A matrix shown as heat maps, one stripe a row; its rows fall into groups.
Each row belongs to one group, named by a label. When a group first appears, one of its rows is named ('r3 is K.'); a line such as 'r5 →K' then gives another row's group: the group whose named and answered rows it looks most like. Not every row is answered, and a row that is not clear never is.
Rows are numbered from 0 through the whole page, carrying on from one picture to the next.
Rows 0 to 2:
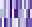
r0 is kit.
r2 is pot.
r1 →kit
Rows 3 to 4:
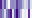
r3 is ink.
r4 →kit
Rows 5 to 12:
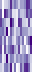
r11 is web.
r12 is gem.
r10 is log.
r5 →gem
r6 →pot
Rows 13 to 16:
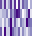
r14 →kit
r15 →gem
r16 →log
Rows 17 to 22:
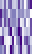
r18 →ink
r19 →log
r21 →ink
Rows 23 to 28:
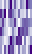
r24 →log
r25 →gem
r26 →ink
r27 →kit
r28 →log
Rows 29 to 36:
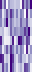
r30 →web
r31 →web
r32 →gem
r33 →ink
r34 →web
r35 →ink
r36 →gem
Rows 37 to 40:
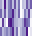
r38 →log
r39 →gem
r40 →web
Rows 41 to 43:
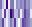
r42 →log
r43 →gem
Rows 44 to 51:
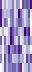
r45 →ink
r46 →ink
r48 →log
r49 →kit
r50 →pot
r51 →kit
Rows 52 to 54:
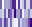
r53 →kit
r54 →pot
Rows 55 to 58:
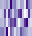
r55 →gem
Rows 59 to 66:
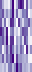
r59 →ink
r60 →web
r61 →log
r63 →web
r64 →web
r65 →web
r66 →kit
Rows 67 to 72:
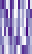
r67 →ink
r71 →kit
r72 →gem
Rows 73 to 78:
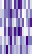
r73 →kit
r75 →pot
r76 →kit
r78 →web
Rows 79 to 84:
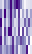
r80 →log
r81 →log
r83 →ink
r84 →web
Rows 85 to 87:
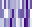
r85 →pot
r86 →ink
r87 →gem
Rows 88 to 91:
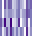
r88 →pot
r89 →pot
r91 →web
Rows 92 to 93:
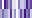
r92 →pot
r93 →gem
